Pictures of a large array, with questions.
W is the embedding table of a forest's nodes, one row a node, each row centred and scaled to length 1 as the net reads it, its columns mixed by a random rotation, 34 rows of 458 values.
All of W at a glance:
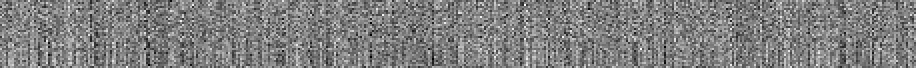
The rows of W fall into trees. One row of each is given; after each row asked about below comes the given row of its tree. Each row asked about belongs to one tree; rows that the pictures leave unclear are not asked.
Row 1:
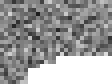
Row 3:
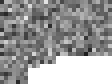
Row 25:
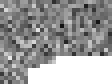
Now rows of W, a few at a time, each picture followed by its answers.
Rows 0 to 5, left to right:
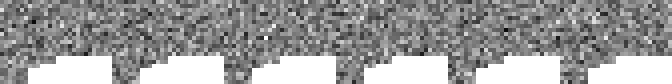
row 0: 3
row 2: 1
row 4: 1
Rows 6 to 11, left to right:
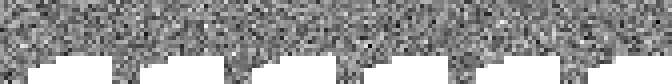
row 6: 25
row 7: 3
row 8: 1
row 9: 25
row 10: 1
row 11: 25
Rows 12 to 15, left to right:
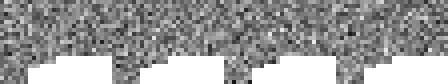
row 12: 3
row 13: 1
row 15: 3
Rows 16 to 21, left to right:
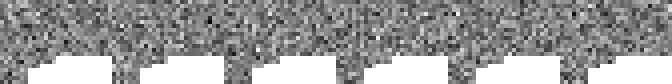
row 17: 25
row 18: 3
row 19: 1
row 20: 1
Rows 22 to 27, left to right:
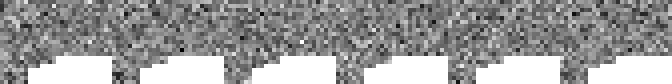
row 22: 25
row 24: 1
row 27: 25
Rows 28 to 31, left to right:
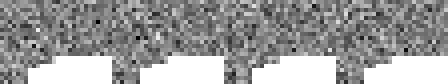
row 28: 25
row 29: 25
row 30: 25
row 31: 25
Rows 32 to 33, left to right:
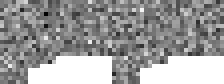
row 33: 3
